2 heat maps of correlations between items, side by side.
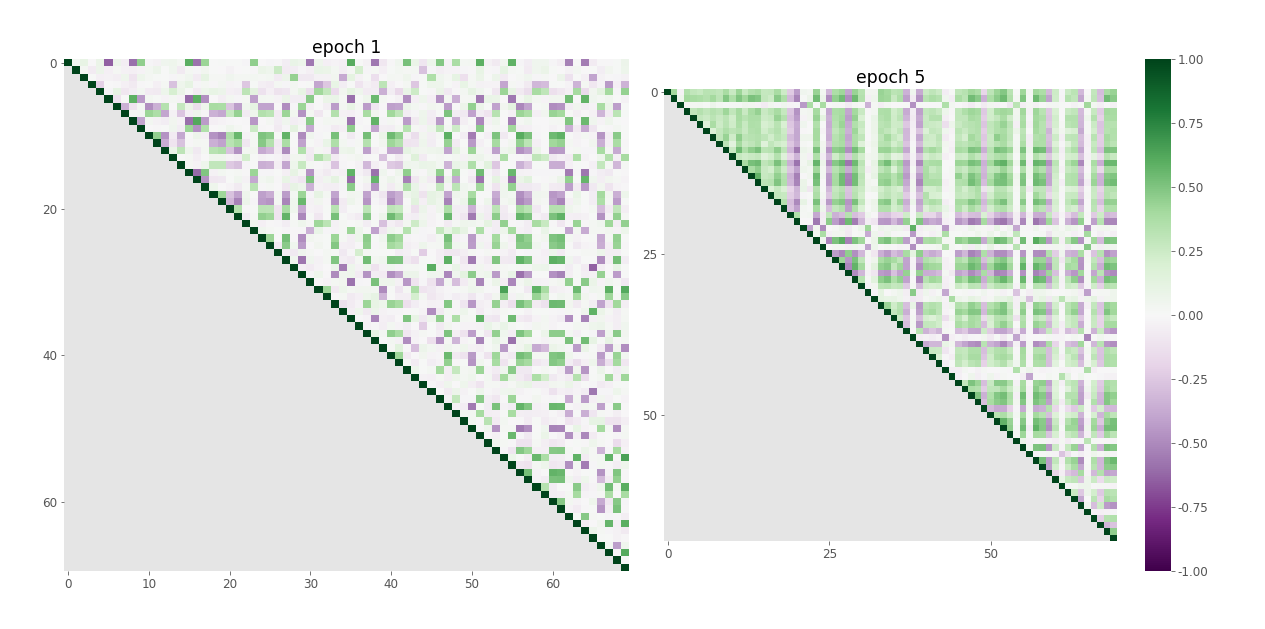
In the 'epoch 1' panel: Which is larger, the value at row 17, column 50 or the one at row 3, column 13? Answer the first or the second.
the first
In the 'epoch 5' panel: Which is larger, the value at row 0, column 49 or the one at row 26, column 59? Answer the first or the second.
the first
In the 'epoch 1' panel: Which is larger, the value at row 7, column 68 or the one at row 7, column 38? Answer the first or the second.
the first
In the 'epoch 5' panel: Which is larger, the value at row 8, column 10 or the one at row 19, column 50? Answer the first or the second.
the first
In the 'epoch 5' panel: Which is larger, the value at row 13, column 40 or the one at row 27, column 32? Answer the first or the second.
the first
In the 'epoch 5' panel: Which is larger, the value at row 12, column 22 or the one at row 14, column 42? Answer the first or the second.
the second
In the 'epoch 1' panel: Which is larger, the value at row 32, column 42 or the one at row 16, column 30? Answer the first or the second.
the second
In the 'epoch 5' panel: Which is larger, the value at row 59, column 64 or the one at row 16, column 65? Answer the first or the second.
the first
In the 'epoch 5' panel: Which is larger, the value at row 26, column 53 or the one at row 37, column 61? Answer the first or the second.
the first
